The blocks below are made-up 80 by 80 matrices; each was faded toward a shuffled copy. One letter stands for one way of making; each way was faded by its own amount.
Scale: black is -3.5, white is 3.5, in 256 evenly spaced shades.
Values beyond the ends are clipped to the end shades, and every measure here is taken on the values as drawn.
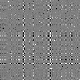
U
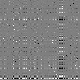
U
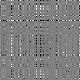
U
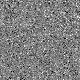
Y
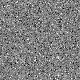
Y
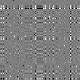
U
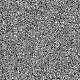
Y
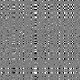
U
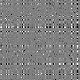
U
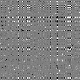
U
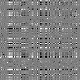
U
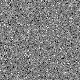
Y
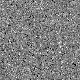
Y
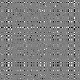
U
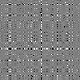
U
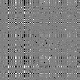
U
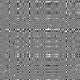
U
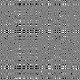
U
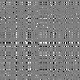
U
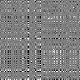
U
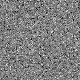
Y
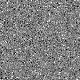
Y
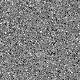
Y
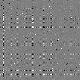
U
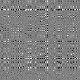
U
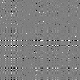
U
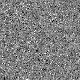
Y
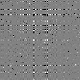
U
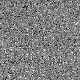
Y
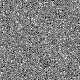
Y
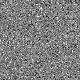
Y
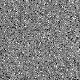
Y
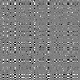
U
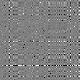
U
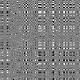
U
